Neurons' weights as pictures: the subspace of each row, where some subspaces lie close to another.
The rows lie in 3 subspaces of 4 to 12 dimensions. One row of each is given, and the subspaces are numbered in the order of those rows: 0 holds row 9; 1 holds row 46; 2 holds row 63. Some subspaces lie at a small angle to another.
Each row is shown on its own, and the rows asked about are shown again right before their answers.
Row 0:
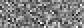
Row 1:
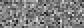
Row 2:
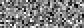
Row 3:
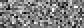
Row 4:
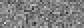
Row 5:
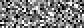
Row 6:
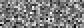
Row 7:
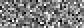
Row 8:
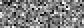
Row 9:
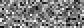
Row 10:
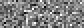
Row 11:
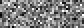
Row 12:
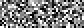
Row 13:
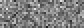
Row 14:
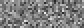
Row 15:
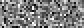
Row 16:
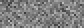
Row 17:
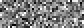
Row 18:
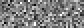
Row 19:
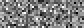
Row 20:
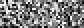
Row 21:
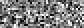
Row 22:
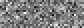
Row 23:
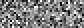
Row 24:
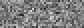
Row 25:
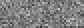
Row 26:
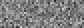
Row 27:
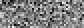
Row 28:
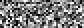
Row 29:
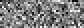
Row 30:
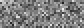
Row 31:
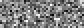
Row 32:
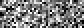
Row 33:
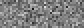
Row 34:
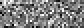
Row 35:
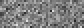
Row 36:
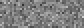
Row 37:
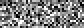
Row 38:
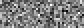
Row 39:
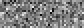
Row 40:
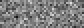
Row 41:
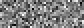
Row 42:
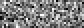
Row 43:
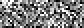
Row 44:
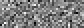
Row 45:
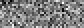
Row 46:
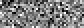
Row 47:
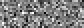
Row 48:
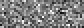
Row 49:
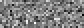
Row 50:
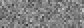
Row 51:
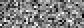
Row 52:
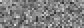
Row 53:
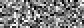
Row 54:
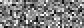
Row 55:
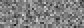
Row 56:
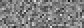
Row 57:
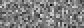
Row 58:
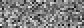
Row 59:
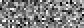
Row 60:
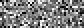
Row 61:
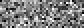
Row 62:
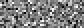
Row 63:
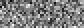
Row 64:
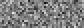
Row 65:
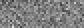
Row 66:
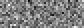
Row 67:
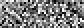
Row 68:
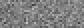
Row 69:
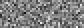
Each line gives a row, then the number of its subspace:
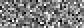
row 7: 1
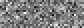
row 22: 1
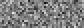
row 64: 0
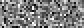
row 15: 0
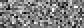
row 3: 0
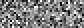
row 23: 2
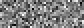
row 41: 2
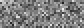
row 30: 2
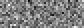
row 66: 2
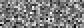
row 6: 0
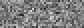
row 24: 0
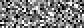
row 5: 0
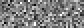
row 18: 0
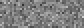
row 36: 0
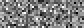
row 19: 0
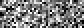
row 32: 1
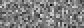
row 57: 1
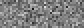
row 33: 0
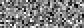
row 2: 0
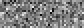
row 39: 2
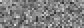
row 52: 2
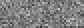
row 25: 0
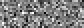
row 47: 0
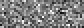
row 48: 0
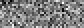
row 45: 2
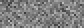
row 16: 1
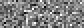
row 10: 0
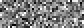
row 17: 2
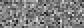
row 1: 1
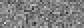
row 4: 0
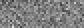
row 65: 2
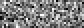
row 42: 0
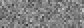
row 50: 0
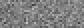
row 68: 0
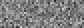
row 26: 0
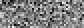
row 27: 2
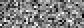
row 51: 0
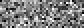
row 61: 2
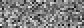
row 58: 0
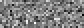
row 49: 1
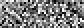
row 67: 0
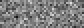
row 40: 2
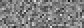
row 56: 0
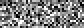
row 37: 0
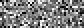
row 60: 0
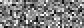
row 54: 1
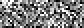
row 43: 1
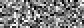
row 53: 1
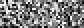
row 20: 0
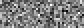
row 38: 1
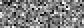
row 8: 1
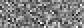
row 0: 1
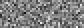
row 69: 1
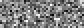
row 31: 1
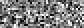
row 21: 0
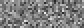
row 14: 0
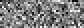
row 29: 0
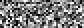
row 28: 1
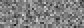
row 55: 2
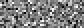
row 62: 0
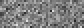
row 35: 1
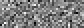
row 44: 0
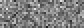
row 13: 0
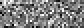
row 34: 1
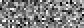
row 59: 2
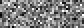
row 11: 1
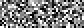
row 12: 0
